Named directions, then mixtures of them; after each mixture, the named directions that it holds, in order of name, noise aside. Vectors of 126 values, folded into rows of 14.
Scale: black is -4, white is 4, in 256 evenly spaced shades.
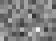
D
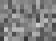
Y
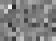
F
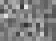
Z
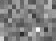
D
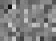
F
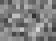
D, Y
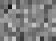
F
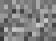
Y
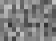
F, Z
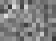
F, Z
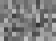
Y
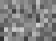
Y
